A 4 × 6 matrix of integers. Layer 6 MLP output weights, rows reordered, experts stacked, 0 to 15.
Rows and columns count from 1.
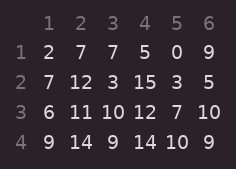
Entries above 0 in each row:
5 6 6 6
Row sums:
30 45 56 65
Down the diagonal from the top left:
2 12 10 14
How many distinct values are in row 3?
5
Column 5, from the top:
0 3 7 10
